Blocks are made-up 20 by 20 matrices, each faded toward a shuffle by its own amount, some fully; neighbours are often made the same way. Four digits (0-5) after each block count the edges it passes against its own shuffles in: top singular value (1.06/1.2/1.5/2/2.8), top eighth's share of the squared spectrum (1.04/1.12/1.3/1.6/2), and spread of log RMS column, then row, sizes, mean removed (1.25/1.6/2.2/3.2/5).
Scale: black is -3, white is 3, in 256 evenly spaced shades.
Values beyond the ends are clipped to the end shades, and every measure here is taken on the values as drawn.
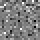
1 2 0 0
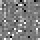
2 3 2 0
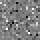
0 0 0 0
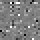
2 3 0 1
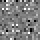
2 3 0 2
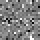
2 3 1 1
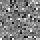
1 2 0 0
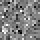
1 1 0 0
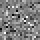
1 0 0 0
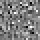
2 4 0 1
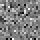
1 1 0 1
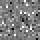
0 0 0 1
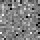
1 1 0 0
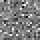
0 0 0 0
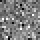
0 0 0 0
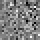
1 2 1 0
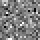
0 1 0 0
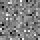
0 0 0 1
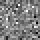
0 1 0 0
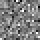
0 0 0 0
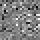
2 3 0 1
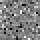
0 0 0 0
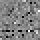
2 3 0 1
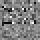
3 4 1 2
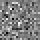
2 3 0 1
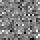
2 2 0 1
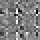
3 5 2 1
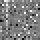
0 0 0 0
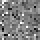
1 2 1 0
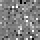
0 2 0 0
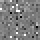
2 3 1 0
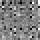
3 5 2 2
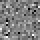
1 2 2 0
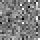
1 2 1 0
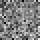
0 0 0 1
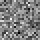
0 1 1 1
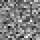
1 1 0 0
